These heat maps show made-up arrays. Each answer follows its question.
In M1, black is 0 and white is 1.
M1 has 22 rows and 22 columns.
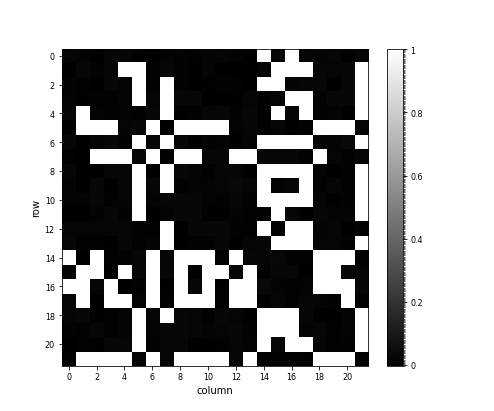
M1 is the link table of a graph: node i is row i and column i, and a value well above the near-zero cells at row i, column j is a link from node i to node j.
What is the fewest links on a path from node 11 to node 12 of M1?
4
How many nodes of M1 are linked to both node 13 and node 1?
4
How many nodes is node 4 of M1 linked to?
5
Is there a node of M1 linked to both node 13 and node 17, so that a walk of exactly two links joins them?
no
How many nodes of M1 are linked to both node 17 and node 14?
6
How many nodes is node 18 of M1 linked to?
6
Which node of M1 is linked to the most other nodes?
node 21
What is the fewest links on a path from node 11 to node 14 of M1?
3
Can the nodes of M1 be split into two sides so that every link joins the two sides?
no
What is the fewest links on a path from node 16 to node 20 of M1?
1
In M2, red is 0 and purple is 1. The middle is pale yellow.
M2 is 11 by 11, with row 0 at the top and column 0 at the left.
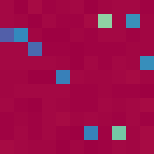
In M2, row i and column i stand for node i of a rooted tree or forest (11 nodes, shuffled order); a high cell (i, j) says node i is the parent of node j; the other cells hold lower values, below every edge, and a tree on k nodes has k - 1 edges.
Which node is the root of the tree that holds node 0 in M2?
3
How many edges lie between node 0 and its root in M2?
2
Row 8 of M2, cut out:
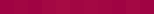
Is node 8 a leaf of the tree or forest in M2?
yes
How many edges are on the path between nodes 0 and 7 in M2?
3
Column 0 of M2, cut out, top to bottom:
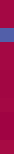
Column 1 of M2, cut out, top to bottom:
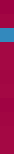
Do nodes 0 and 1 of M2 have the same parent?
yes
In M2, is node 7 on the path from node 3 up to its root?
no
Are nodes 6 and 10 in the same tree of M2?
no
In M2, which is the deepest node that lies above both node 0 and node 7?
2
